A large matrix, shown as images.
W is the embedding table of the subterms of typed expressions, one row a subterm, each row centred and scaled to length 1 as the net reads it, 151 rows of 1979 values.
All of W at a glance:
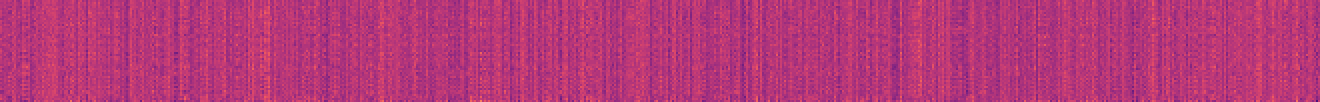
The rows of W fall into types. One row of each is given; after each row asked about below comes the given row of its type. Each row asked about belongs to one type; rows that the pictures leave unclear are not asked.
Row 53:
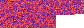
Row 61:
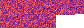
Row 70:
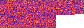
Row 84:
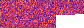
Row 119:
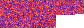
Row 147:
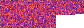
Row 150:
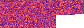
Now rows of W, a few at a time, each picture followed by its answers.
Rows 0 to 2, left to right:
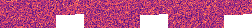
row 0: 119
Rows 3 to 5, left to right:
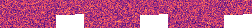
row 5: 150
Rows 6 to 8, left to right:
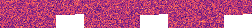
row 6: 61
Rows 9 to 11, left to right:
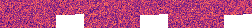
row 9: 150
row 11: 119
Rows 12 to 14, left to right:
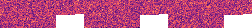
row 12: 119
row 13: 61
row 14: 53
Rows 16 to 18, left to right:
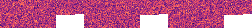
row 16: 84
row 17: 119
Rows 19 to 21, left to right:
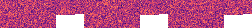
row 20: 84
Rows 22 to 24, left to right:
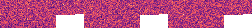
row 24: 61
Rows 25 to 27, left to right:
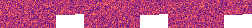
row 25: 61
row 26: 147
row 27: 150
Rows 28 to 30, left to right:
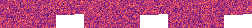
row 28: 70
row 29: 61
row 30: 53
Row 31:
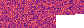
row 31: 61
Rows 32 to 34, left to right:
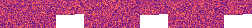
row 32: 119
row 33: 147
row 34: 61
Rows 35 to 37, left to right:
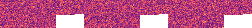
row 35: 150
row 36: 53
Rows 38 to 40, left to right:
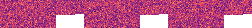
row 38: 147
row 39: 53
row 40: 61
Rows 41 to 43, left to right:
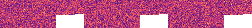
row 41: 119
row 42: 147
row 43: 53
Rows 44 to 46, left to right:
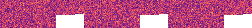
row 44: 53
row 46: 119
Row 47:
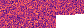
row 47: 147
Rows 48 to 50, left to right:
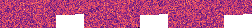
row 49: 53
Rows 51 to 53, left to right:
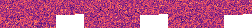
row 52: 70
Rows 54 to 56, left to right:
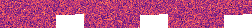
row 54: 150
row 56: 70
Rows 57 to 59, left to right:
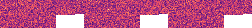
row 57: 147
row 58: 119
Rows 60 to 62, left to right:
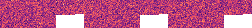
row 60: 53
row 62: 150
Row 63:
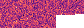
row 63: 84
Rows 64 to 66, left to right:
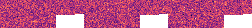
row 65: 53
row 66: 119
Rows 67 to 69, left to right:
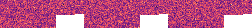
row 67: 70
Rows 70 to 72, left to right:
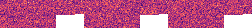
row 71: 84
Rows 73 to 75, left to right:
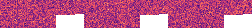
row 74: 53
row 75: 119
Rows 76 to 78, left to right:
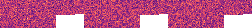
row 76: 61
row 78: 147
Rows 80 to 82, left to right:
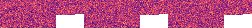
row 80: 53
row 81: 150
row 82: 150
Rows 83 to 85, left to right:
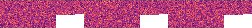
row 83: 119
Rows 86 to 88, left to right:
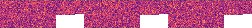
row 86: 61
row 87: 147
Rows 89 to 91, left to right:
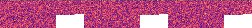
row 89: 53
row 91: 119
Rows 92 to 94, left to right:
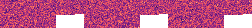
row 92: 150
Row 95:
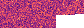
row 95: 119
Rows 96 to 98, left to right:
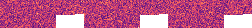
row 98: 61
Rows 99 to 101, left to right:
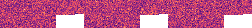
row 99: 119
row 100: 84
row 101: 61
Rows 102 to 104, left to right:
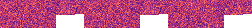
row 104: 84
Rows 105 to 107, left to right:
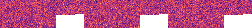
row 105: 53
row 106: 147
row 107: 61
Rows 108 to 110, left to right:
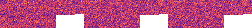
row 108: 70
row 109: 61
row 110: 61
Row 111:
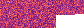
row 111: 61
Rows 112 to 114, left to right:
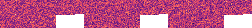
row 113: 150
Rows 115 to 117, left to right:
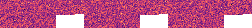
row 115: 53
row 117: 150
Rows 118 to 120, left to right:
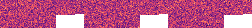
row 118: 147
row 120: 70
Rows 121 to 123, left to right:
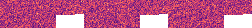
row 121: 119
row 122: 53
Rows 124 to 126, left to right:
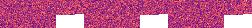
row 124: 119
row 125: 150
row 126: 119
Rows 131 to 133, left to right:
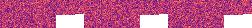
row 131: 53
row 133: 61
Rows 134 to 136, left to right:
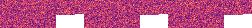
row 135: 53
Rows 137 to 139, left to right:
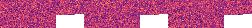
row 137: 150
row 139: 53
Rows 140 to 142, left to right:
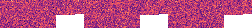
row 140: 84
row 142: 119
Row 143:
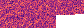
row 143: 53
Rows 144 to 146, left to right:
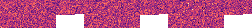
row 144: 61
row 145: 150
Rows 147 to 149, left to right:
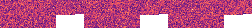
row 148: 61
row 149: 119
